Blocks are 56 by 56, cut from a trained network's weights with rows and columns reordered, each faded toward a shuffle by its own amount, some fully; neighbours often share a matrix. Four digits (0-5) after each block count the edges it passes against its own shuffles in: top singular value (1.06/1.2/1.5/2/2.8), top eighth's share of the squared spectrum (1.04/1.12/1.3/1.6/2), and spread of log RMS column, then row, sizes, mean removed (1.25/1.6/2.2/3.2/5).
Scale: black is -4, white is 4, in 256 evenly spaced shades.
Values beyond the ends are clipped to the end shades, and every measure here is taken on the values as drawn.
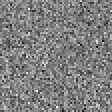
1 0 0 0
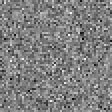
0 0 0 0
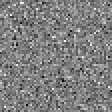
0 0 0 0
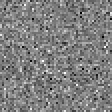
1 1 0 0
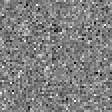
0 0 0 0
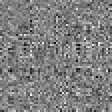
3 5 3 2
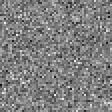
0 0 0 0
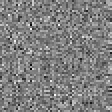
3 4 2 2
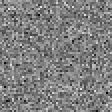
2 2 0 0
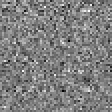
3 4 2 2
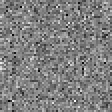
2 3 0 1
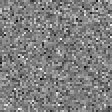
1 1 0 0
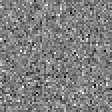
2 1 0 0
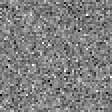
0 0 0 0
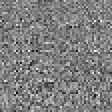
3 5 3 3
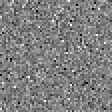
0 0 0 0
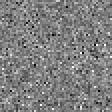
0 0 0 0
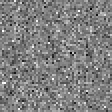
2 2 1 0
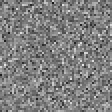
1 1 0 0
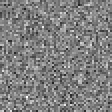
3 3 1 1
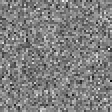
2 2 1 0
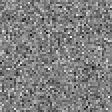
1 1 0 0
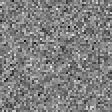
1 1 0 0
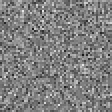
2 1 0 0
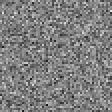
2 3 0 0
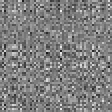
4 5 3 3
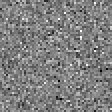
2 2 1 0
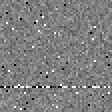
3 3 0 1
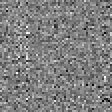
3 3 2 1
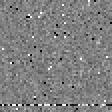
3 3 0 1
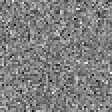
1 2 0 0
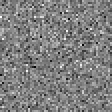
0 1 0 0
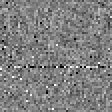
3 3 0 1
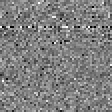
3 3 0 2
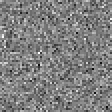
1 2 0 0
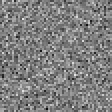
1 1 0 0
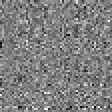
3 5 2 2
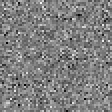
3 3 1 1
